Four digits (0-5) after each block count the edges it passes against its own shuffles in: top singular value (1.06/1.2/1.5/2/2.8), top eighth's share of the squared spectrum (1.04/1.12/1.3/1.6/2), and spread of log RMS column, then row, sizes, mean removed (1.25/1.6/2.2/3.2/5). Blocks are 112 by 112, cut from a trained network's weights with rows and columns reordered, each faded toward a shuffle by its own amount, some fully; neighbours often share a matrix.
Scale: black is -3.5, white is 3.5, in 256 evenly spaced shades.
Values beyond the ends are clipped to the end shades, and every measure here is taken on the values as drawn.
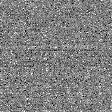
2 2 1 0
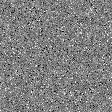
0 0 0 0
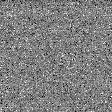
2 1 0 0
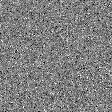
1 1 0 0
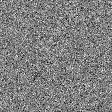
0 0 0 0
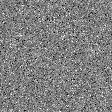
0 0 0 0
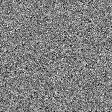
1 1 0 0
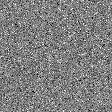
0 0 0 0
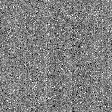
2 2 1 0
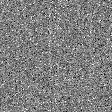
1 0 0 0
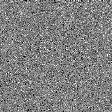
2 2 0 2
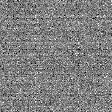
3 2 2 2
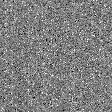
1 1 0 0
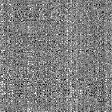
3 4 2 3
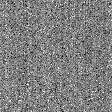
2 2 0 1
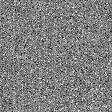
1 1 0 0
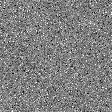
0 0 0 0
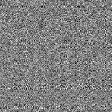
4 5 2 3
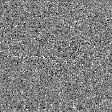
2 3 1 2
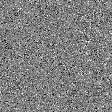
1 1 0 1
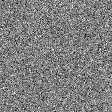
1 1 0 0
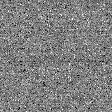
1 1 0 0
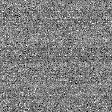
2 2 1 1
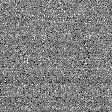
2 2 1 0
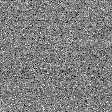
1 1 0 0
